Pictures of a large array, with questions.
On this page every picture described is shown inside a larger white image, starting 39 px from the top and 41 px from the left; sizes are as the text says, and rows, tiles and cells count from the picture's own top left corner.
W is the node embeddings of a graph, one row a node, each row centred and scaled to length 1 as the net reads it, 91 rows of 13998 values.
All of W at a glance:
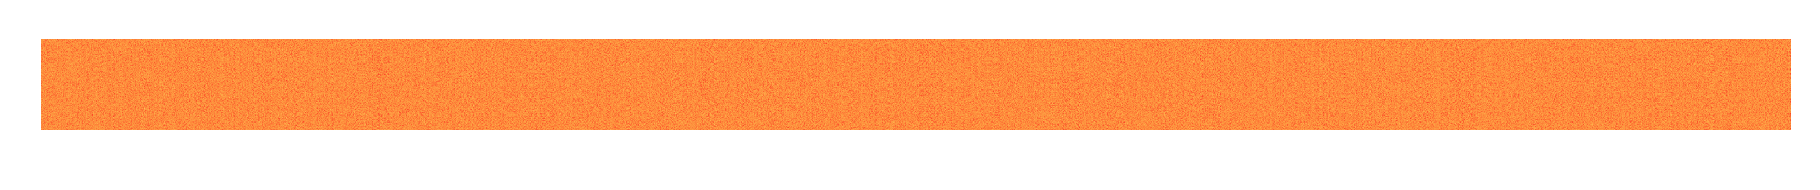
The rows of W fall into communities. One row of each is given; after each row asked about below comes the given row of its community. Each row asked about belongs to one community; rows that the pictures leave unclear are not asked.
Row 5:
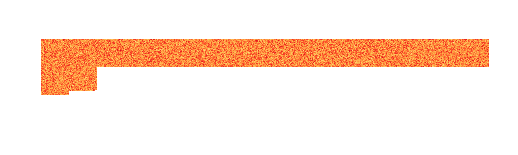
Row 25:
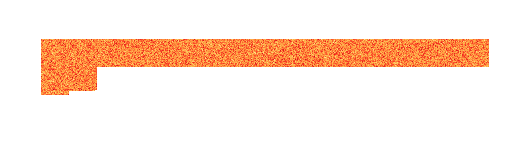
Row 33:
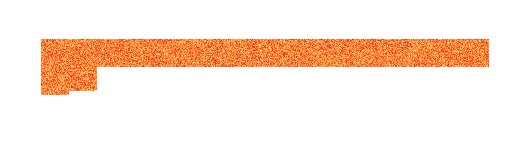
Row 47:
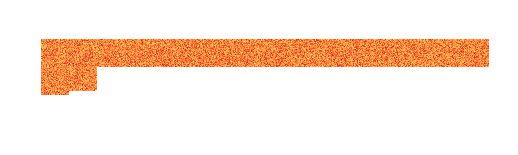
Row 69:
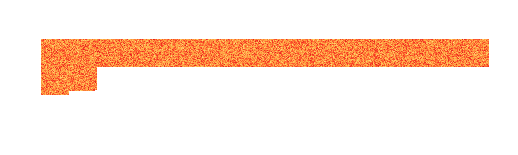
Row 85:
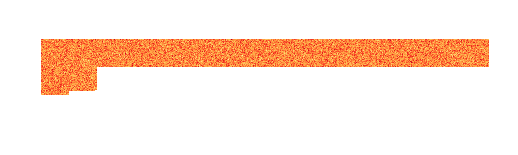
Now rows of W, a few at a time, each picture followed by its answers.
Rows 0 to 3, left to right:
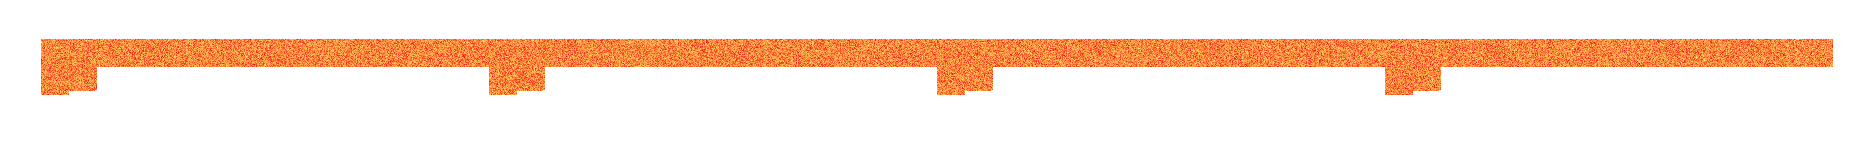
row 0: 25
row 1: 33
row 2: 69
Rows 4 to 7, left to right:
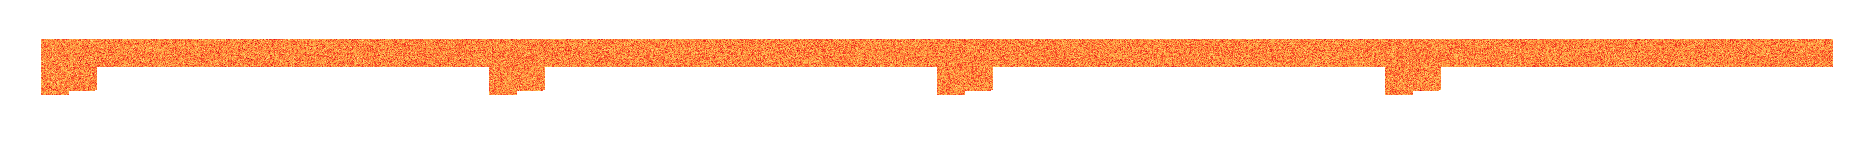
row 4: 69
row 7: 5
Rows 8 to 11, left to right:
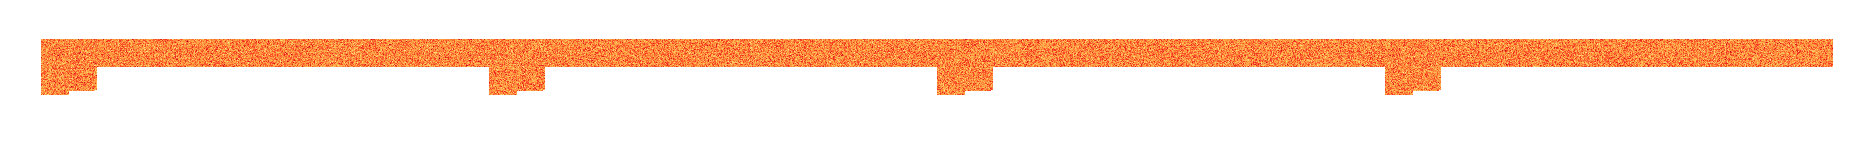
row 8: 33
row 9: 47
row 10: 47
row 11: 47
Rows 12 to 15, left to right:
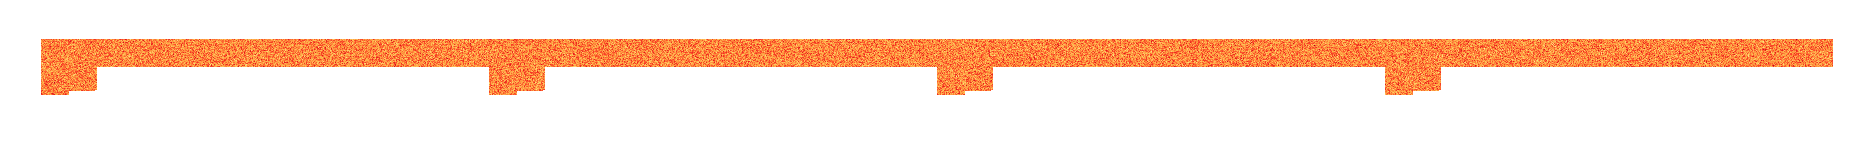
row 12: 85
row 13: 85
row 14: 69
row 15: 25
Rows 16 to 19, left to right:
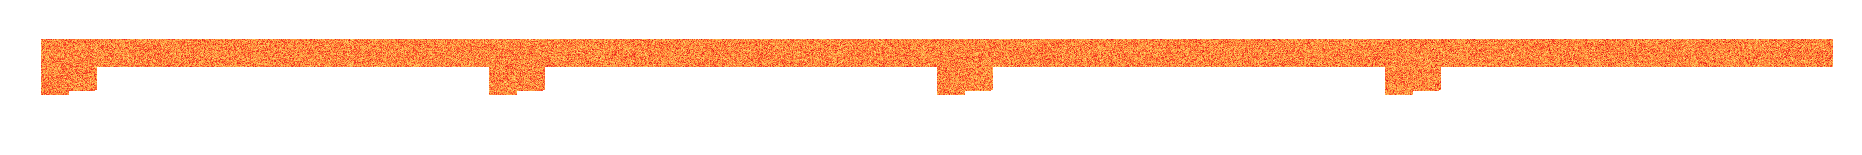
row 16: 85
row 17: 69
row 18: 5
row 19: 47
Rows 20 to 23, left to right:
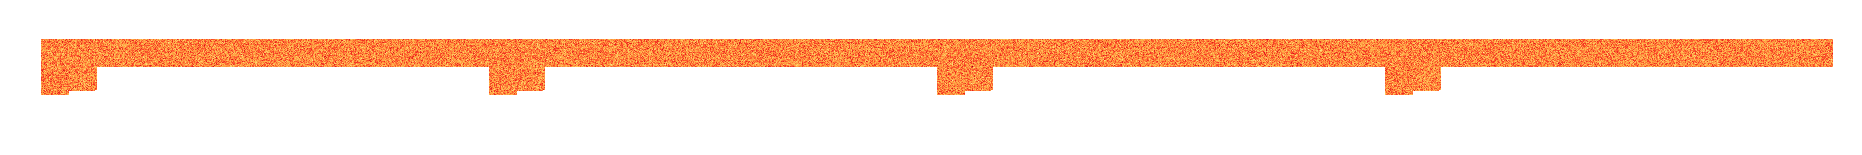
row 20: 85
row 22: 5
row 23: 5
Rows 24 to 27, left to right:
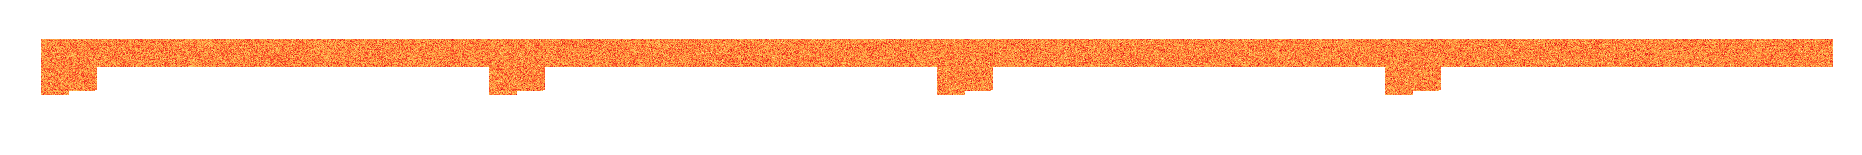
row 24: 25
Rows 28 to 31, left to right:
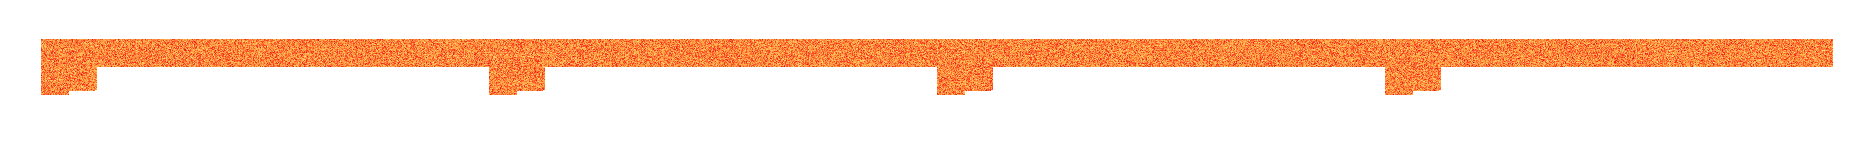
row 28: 47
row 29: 25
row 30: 69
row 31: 25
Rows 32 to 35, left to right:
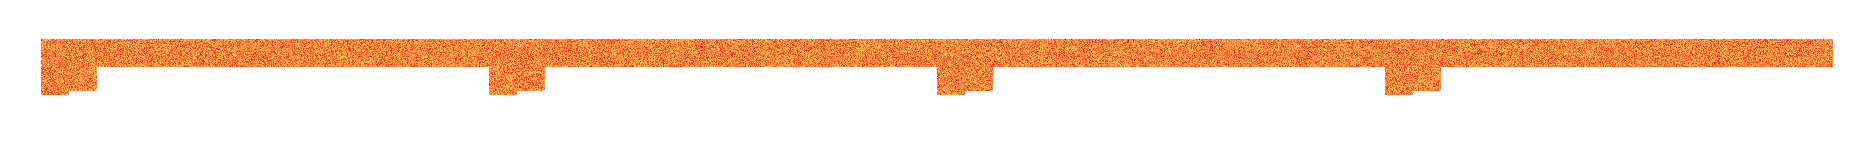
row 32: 5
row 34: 69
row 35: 69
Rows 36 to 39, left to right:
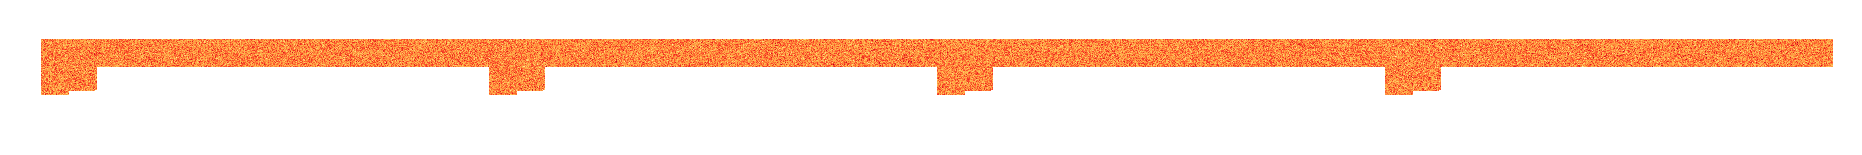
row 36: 33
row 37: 5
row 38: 69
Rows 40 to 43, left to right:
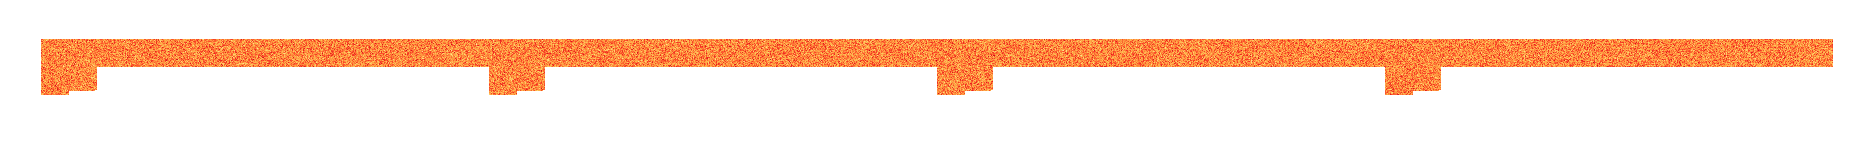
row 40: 85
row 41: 33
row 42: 33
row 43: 85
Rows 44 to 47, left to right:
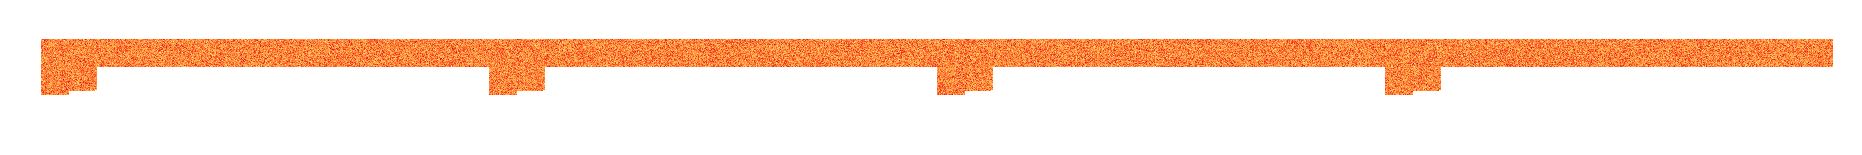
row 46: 47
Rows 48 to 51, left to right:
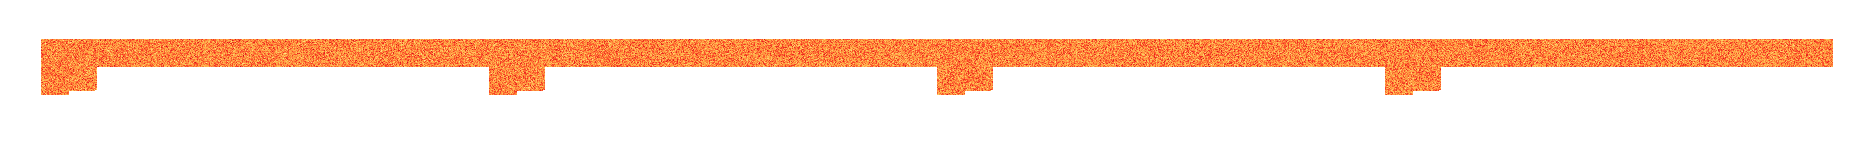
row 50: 33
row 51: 25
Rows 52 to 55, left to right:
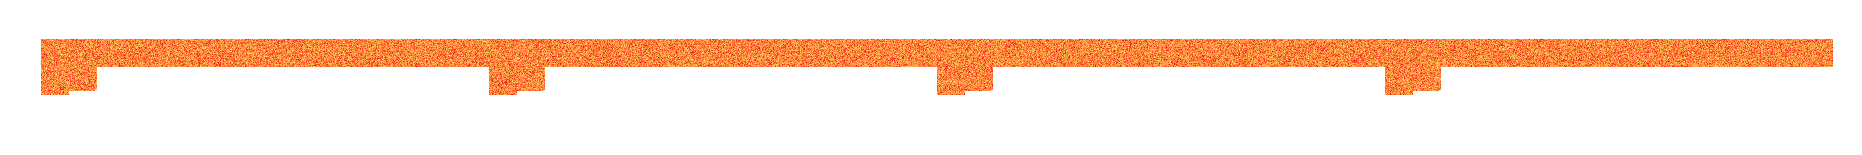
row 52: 47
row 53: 85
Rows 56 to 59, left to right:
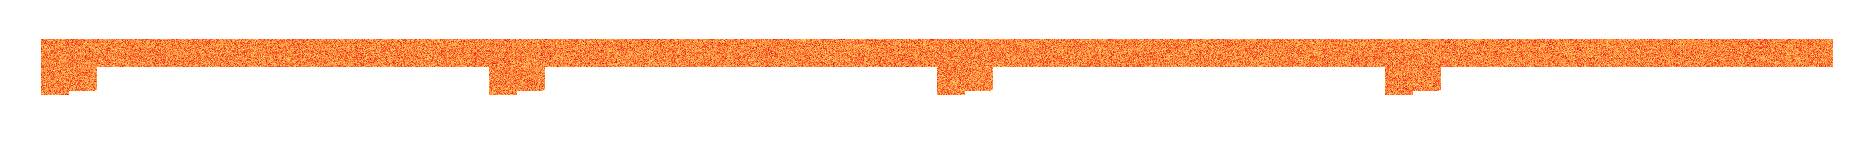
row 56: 47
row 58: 5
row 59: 69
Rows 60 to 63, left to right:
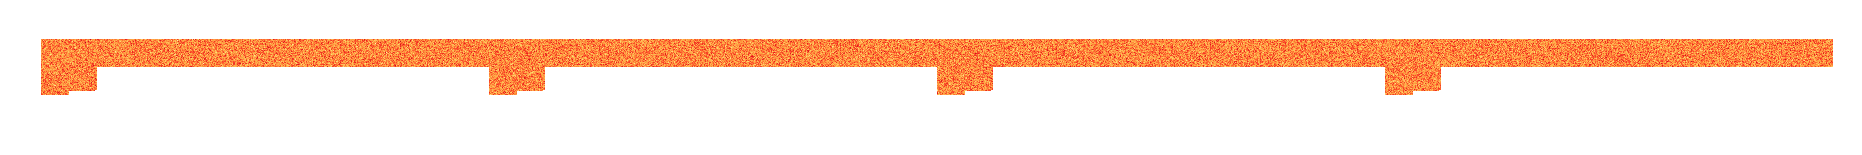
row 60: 85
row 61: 33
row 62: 69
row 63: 25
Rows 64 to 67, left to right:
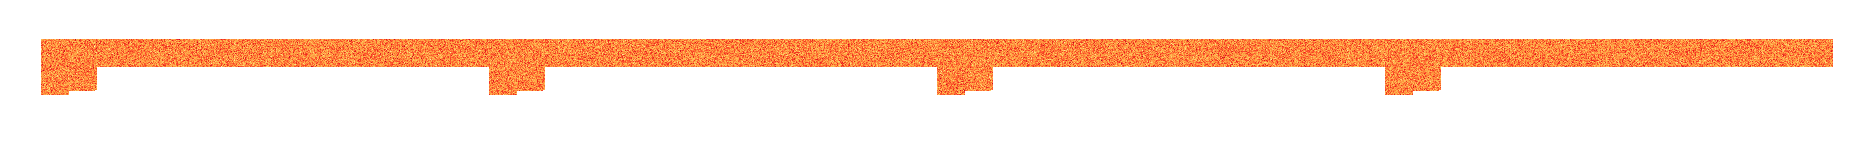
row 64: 25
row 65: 47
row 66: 85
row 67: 47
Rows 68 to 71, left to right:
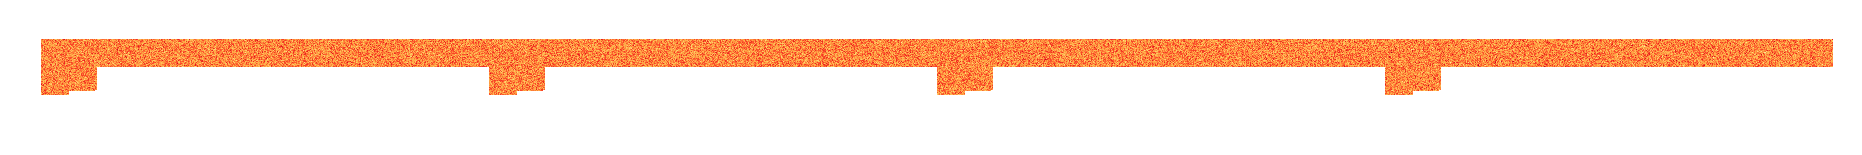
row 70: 33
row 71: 5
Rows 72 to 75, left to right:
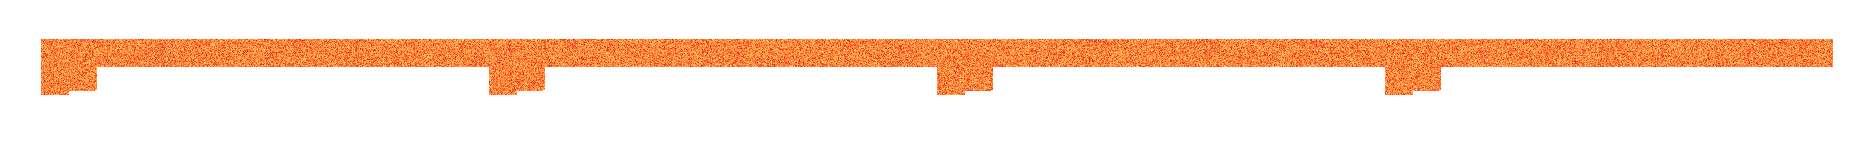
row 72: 47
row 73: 25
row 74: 69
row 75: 69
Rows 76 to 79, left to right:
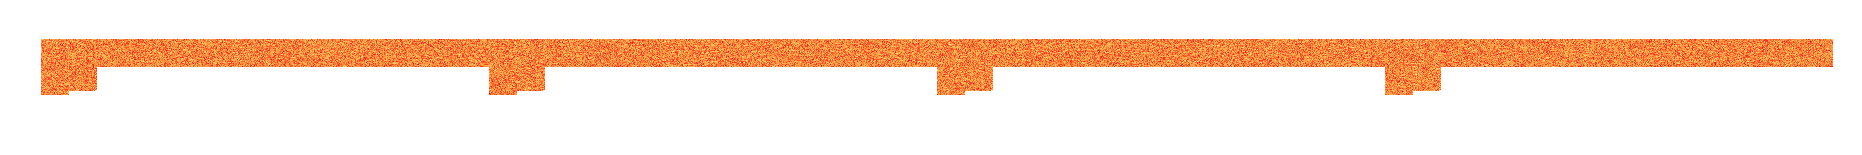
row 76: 25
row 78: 47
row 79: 69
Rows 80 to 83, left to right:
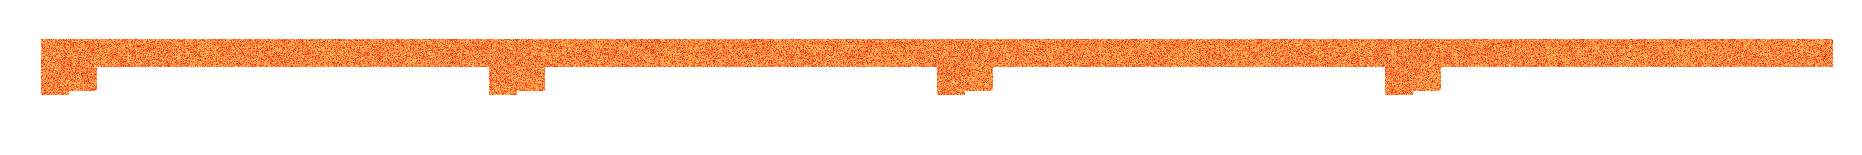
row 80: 25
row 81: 69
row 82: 5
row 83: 5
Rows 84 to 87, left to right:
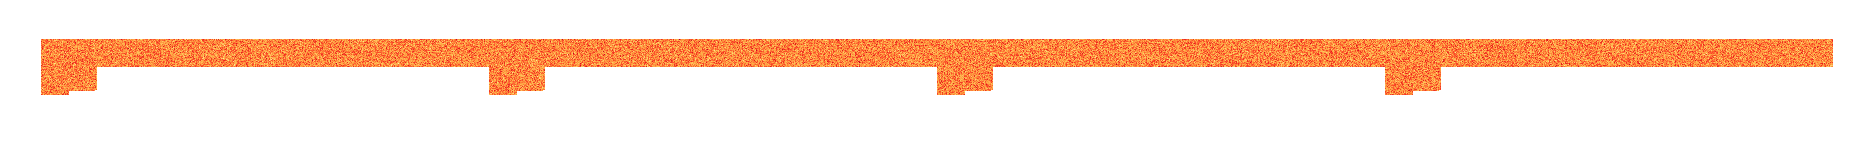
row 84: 85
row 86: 69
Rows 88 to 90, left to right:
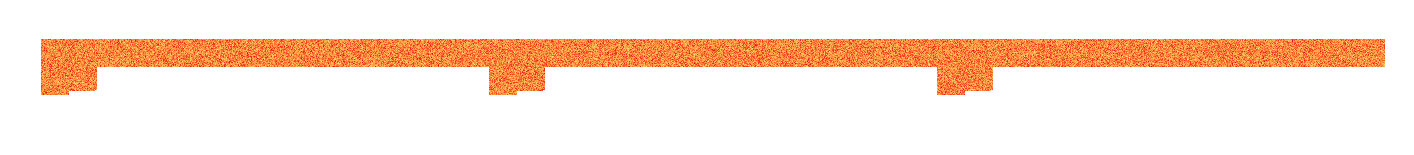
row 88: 5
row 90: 85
